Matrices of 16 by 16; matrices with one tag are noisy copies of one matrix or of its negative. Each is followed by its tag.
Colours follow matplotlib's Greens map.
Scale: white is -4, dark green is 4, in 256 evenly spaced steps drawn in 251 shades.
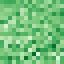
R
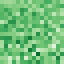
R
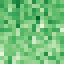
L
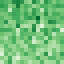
L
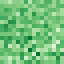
R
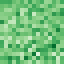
R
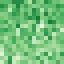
L
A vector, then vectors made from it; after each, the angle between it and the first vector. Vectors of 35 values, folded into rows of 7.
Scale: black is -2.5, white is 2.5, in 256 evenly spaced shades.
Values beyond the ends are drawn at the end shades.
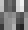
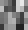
nearly parallel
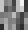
nearly parallel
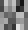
nearly opposite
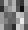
nearly opposite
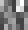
nearly parallel
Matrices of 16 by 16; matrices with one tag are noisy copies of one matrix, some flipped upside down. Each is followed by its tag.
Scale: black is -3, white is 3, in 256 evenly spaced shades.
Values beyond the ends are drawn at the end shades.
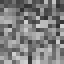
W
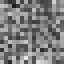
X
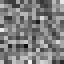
X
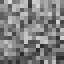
W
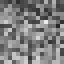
W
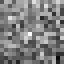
W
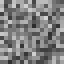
X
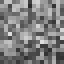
W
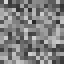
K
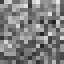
W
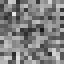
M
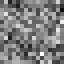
K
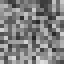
X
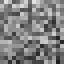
W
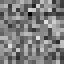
K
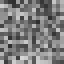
X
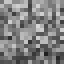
W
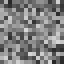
K
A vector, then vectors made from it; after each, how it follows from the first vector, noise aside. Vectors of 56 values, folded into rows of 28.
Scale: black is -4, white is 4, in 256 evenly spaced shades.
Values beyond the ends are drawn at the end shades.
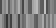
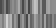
sign-scrambled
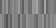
shrunk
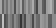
wrapped around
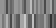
wrapped around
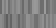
shrunk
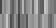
sign-scrambled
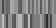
wrapped around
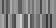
wrapped around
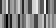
scaled up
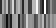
scaled up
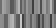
wrapped around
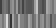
sign-scrambled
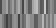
copied
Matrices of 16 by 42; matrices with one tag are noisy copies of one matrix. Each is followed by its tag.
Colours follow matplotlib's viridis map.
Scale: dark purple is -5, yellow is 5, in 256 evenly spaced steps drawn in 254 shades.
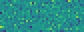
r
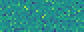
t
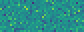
t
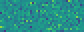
r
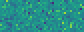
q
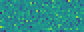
r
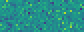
q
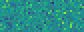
q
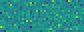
r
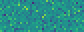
t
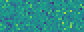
q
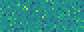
t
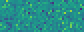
q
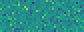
t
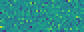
r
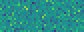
t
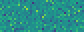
t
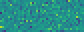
r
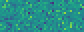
q
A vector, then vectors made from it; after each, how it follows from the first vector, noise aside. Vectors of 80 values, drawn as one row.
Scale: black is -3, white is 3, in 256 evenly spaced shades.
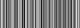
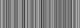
shrunk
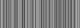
shrunk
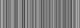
shrunk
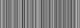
shrunk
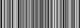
wrapped around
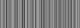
shrunk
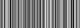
wrapped around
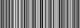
wrapped around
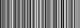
wrapped around
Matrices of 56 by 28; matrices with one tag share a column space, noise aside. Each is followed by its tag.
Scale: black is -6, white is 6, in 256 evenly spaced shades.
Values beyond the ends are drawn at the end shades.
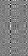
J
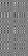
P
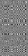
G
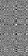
G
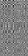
J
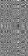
J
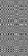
G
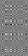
G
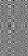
J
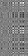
P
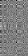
J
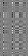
P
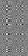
G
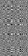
G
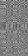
J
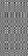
P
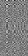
J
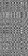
P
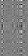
J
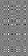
G
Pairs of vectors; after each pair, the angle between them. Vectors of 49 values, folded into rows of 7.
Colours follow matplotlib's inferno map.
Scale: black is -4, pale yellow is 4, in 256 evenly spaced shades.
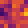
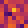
orthogonal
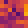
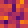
partly aligned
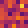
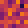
nearly opposite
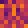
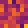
partly aligned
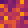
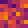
partly aligned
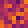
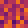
orthogonal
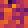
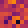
partly opposed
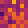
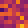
orthogonal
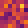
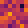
nearly opposite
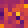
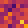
orthogonal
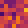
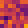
partly opposed
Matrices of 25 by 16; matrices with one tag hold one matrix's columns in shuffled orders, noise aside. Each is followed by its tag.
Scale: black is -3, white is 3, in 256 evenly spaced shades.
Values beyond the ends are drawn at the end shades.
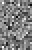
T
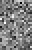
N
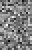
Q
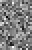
T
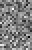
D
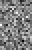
Q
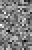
Q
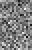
D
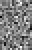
T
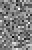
D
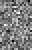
Q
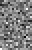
D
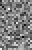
D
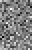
D
